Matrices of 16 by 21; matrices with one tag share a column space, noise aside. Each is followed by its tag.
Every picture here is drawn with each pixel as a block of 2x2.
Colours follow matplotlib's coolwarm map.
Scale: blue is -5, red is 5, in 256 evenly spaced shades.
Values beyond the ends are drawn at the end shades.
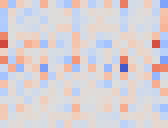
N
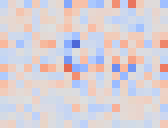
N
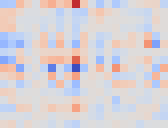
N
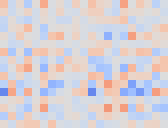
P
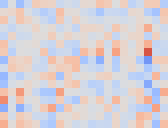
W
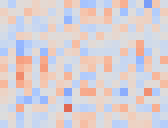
W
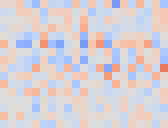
N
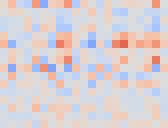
N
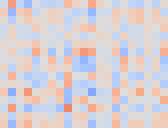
W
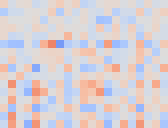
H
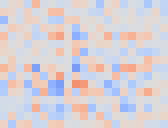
P
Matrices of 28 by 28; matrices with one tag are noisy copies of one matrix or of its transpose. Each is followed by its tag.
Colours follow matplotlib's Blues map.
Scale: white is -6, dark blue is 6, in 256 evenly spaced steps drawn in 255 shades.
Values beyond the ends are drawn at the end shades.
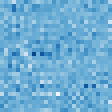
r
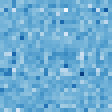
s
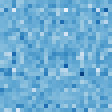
s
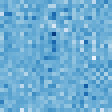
r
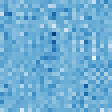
r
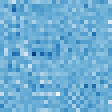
r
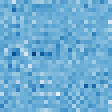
r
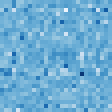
s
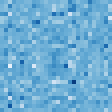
s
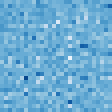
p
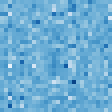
s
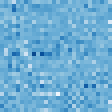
r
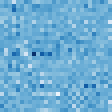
r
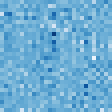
r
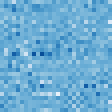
r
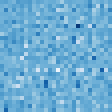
p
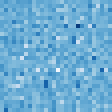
p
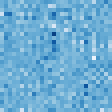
r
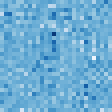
r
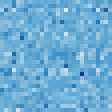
s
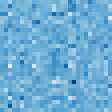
s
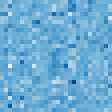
s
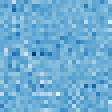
r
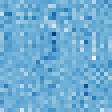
r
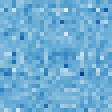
s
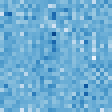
r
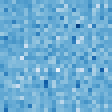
p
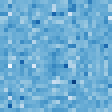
s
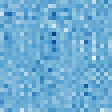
r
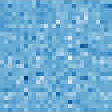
p
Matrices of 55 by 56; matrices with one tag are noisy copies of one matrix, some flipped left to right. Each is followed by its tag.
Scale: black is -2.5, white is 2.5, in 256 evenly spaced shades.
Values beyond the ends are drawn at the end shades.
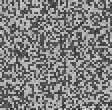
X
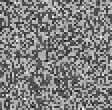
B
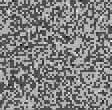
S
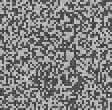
B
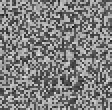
B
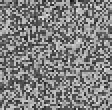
S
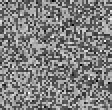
S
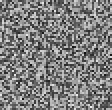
X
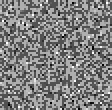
X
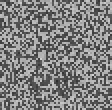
B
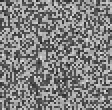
B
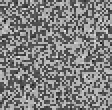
S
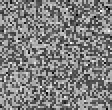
S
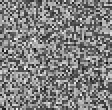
S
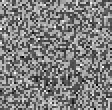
B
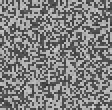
X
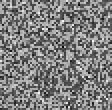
B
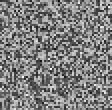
B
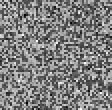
S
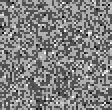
B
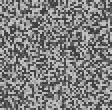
X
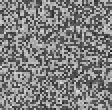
S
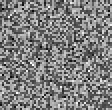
X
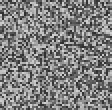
S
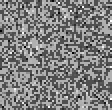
S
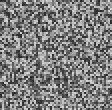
B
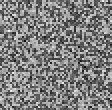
S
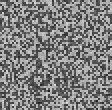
B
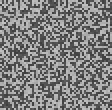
X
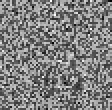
B
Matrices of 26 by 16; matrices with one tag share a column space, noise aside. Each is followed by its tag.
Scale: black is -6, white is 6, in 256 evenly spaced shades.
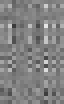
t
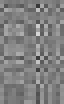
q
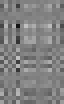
t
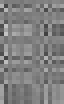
q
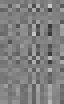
q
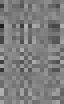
t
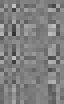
q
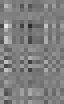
t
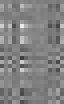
t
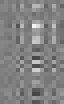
t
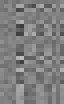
q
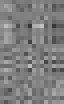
t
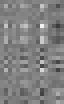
t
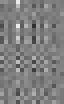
t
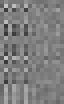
q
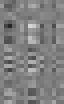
t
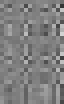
q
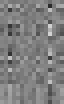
q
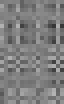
t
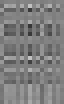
q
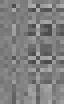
q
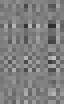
t
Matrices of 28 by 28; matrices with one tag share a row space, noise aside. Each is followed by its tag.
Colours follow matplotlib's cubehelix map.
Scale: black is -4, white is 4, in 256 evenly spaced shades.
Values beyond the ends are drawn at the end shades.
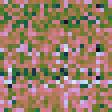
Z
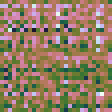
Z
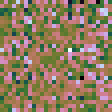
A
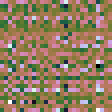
Z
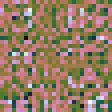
A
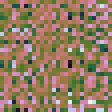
A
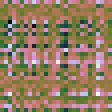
Z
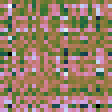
Z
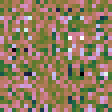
A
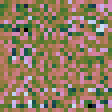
A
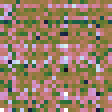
Z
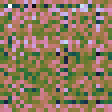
Z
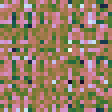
A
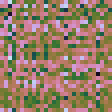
Z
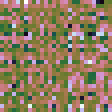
A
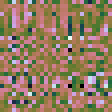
A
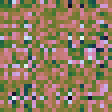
A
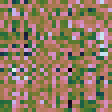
A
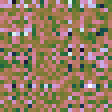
A
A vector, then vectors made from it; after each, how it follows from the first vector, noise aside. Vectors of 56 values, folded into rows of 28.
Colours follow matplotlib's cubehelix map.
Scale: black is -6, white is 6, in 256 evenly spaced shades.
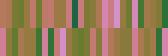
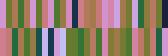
scaled up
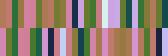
scaled up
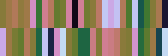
scaled up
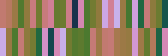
scaled up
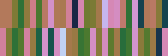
scaled up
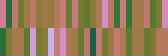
reversed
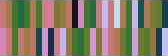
scaled up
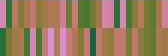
reversed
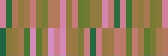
reversed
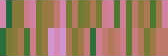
reversed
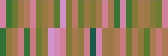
reversed
